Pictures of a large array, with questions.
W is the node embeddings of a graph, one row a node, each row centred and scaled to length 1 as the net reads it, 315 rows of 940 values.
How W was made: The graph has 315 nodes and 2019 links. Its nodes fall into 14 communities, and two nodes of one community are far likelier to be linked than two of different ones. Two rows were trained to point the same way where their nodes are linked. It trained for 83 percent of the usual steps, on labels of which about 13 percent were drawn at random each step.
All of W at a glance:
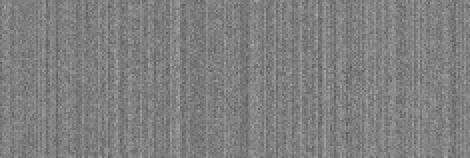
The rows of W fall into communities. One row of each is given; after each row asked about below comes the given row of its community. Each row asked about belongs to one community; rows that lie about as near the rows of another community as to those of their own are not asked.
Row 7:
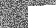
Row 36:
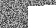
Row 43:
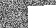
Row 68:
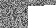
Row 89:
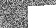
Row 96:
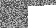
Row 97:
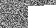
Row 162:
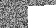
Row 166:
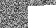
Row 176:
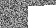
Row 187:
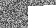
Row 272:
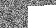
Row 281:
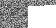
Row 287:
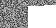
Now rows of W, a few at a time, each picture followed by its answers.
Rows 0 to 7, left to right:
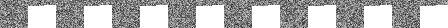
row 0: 89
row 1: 43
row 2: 272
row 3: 281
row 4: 89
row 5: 89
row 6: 97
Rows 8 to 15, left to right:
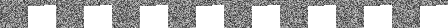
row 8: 287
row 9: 166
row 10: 68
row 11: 97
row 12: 176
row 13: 176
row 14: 272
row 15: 272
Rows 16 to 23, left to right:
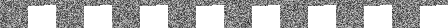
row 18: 287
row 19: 162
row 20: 97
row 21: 43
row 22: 187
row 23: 166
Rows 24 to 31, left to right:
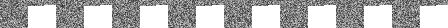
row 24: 287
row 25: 166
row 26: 166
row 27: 96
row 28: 7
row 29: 176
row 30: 187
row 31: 162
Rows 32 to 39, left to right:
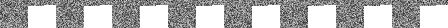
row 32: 287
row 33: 89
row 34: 89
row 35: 96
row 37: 43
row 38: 287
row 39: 7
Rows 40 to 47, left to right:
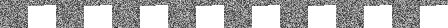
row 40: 7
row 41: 166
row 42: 43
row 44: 272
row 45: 162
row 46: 68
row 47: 166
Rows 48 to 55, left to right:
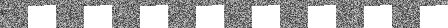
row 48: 97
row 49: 68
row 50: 96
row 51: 287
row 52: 166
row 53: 166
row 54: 89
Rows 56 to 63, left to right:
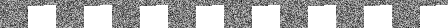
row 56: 43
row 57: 187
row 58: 176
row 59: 68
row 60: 162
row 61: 272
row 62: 176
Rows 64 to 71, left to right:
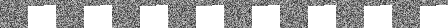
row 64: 68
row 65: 176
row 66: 287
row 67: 281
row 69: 162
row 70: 96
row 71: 187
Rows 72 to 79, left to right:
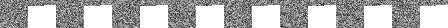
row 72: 272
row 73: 162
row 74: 187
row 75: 68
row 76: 43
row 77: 162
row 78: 7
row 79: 36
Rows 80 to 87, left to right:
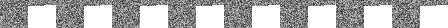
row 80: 7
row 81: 287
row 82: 7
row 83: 96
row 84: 281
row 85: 7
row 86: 43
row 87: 89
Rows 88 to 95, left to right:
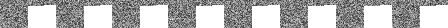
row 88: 97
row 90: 7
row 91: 281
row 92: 176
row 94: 7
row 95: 89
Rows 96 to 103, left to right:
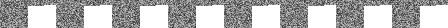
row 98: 176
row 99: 287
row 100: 287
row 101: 96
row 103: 68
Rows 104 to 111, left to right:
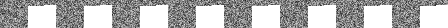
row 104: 272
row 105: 7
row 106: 272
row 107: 43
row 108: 166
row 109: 96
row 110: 68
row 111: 272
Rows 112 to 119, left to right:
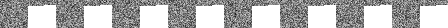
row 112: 36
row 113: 287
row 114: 187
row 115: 187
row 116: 36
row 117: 287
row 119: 68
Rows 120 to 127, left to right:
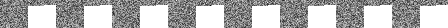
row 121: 96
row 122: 7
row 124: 97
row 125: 36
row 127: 97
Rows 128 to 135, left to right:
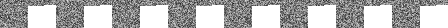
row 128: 162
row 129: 272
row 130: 89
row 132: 272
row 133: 162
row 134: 162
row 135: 162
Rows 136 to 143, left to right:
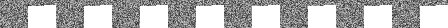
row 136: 97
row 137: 36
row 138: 36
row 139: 281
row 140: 287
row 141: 187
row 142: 97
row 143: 43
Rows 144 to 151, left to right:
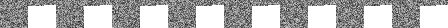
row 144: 97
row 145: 176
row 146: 97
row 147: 97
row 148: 96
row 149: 166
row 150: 96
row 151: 97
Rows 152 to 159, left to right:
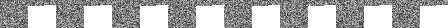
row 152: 176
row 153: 166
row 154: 162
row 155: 36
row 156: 187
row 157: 281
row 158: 36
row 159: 166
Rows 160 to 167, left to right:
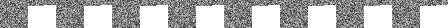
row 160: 166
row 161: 187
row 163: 162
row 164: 97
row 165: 162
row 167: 97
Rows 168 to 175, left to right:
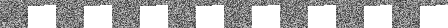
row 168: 287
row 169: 36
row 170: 96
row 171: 162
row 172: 68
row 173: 166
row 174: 287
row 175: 36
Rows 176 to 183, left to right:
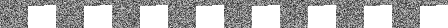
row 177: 7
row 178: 97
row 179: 281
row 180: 89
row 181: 68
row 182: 7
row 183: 96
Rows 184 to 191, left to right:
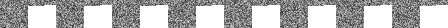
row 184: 162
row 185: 7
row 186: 96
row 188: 287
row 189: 43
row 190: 7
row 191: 166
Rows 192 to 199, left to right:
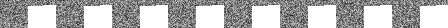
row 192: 68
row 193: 176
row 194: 68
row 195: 68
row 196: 43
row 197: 176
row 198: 89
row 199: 176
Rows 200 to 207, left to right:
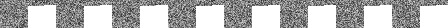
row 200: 176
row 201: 89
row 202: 7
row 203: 287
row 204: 97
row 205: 272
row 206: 68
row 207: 176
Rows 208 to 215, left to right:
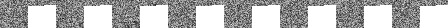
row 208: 162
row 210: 162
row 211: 7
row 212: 68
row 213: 187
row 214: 43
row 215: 89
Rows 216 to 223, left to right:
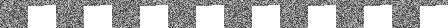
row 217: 68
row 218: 187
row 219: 287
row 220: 176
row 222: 7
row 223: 176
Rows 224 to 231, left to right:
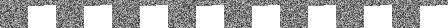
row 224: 176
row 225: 162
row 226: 166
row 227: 96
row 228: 287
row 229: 7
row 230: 96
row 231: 281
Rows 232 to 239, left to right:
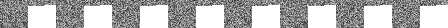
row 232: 162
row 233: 281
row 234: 7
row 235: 166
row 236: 287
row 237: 162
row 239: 36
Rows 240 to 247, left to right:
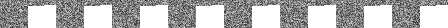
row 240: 162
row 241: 97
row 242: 68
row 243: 89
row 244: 36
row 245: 162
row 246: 176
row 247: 281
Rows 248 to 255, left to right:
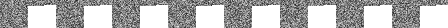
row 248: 272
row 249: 36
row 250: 166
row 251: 97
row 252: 89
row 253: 166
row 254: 272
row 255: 287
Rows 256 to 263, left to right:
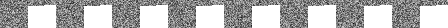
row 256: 166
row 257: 287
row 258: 96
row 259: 89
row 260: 176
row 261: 97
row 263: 36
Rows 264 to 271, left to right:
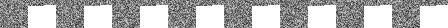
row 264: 89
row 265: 97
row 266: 97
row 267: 97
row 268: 287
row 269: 166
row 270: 97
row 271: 162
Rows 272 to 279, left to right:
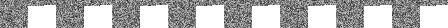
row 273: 281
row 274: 97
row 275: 97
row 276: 162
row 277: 176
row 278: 89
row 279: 281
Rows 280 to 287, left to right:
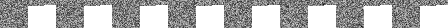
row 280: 187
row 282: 89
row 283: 281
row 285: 166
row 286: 187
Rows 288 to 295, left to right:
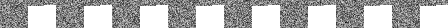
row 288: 287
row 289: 281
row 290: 287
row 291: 96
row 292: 43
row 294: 166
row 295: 96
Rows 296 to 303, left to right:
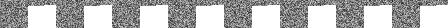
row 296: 36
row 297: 7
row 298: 96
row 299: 36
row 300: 68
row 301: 7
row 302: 68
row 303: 281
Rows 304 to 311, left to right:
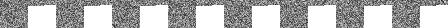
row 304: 166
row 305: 36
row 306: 89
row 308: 176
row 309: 166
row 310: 162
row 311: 272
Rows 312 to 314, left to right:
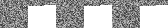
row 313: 287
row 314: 176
